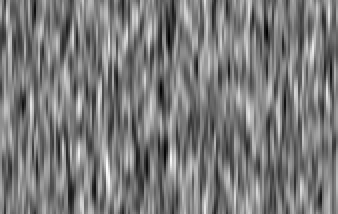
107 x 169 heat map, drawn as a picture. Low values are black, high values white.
Overall the values sit about 50% of the way up the scale. The values follow a bell shape. The grain runs up and down. There is no overall slope.
